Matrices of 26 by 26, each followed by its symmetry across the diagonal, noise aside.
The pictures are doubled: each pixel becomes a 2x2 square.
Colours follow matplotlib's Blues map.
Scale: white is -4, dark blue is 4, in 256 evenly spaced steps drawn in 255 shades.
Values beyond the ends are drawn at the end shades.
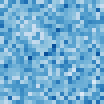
symmetric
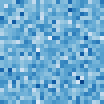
symmetric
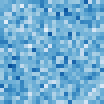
symmetric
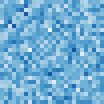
symmetric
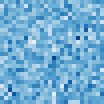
neither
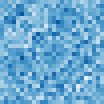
symmetric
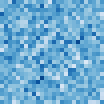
symmetric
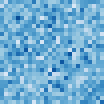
symmetric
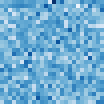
neither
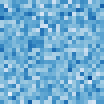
neither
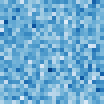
neither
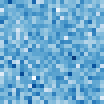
neither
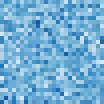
neither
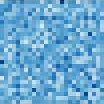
symmetric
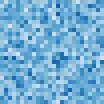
symmetric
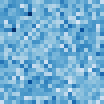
symmetric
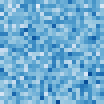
neither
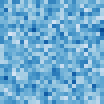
neither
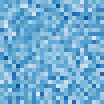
symmetric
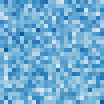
neither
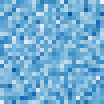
symmetric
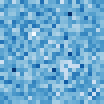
symmetric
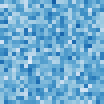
neither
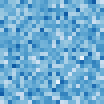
symmetric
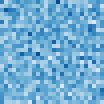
neither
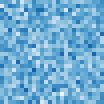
neither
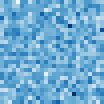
neither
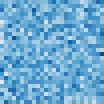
neither
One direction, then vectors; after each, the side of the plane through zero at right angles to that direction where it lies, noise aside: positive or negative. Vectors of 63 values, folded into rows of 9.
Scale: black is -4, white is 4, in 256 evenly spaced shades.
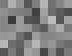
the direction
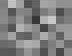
positive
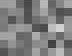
positive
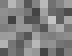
positive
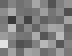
positive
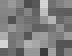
positive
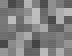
negative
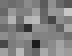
negative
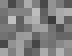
negative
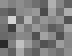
negative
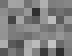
positive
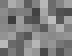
positive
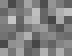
negative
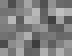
negative
